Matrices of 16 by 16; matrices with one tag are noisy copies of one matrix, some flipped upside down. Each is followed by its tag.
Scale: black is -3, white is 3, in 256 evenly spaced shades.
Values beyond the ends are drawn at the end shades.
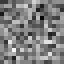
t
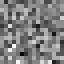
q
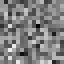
q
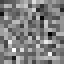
t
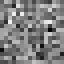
t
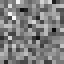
q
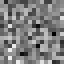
q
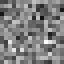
t
